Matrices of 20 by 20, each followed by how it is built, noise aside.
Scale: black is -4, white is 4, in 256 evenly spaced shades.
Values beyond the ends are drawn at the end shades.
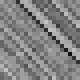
Toeplitz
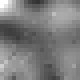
smooth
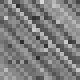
Toeplitz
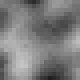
smooth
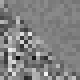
lower triangular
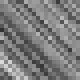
Toeplitz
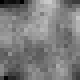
smooth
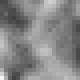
smooth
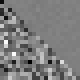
lower triangular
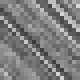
Toeplitz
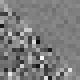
lower triangular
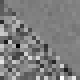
lower triangular
